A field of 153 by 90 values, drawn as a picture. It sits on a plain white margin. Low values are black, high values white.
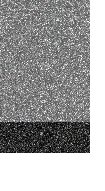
There are no regular stripes. The values follow a bell shape. The top part is higher, up to a seam about 80% of the way down.
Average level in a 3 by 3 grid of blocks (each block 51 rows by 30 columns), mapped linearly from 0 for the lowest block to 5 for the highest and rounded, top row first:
5 5 5
5 5 5
0 0 0
